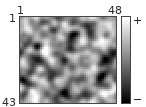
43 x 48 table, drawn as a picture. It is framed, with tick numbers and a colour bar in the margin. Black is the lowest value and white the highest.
Slope: none. Odd rows or columns: none. Lone odd cells: none. Mirror symmetry: none. Grain: blotchy.
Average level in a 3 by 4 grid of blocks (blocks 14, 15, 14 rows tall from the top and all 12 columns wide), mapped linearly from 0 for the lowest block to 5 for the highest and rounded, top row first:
3305 / 1230 / 3013
